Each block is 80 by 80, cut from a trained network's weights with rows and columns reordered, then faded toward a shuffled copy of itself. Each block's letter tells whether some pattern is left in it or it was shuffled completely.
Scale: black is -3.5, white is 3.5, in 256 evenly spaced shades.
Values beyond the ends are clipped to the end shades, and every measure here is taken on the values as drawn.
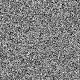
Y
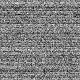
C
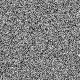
Y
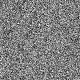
Y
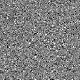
C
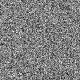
C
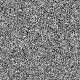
C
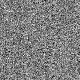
C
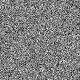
C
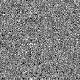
C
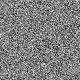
Y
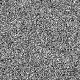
C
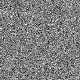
C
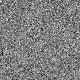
Y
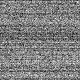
C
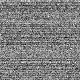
C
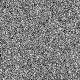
Y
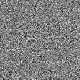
C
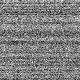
C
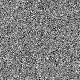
C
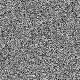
Y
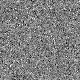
Y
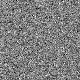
Y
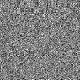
C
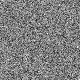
Y
